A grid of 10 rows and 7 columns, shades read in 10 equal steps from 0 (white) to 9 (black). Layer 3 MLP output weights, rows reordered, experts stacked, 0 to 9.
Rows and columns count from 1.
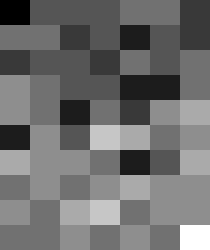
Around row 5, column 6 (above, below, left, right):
8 5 7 3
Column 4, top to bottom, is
6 6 7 6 5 2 5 4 2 5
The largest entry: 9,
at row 1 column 1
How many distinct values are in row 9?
4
